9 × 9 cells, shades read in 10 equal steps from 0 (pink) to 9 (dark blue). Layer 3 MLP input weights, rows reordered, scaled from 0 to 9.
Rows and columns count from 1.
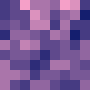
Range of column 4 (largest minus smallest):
7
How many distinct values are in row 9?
4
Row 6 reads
6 5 5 6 8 6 5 5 4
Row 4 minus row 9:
5 -2 -3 1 2 -3 -3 2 3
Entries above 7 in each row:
0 1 0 2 0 1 1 0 0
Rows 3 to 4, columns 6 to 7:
7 3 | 3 4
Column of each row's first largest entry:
1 9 6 8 8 5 4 4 3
